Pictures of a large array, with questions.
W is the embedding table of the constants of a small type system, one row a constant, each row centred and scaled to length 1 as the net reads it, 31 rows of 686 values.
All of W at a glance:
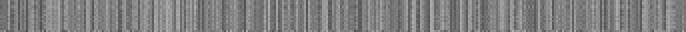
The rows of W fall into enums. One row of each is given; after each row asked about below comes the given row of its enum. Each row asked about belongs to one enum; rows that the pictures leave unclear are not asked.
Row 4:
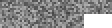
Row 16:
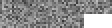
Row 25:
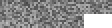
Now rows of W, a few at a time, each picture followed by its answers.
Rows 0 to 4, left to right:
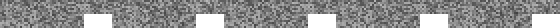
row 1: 4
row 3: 25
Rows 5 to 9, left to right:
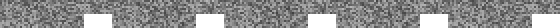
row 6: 4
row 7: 4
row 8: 4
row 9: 25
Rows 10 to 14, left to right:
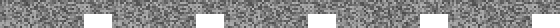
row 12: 25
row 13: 4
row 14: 25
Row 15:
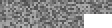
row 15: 25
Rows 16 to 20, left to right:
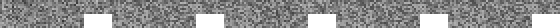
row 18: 4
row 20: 25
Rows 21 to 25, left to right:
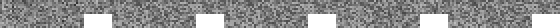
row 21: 16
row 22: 25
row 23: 25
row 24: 4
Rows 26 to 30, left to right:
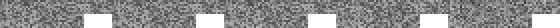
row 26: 25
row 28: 25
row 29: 4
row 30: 16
